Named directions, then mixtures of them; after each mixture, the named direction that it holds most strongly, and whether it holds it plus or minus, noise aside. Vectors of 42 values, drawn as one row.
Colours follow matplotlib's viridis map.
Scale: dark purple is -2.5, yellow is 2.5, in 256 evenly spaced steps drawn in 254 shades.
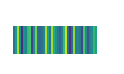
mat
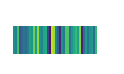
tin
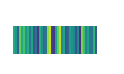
tin, minus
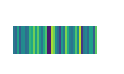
tin, plus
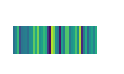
tin, plus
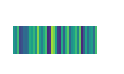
tin, plus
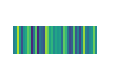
mat, plus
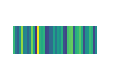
mat, minus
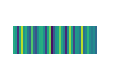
mat, minus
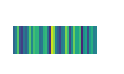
tin, plus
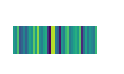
tin, plus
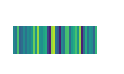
tin, plus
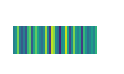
mat, plus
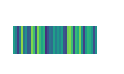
mat, minus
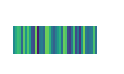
mat, plus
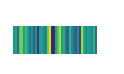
tin, minus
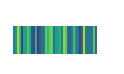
mat, plus
